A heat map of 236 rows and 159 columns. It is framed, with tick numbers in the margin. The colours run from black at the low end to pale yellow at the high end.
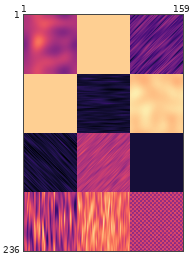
The table splits into 4 rows of 3 panels. Panel 1,1: middling, smooth. Panel 1,2: very high, flat. Panel 1,3: low, slanting up to the right. Panel 2,1: very high, flat. Panel 2,2: very low, streaked across, faint in contrast. Panel 2,3: very high, smooth, faint in contrast. Panel 3,1: very low, slanting down to the right, faint in contrast. Panel 3,2: middling, slanting up to the right, faint in contrast. Panel 3,3: very low, flat. Panel 4,1: middling, streaked downward, strong in contrast. Panel 4,2: high, streaked downward. Panel 4,3: middling, checkered.
